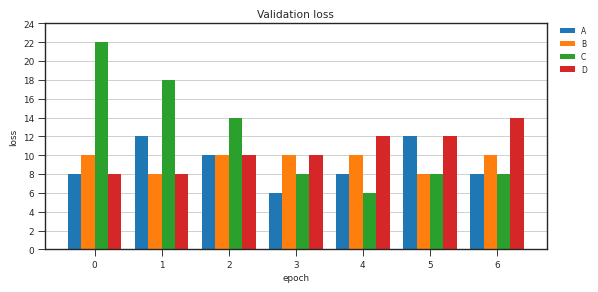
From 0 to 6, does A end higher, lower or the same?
the same
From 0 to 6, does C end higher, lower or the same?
lower
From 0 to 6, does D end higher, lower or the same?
higher
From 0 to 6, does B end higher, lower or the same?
the same
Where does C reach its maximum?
0
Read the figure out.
Title: Validation loss
x-axis: epoch, ticks 0 1 2 3 4 5 6
y-axis: loss, ticks 0 2 4 6 8 10 12 14 16 18 20 22 24
Legend: A, B, C, D
Values:
A: 8 12 10 6 8 12 8
B: 10 8 10 10 10 8 10
C: 22 18 14 8 6 8 8
D: 8 8 10 10 12 12 14
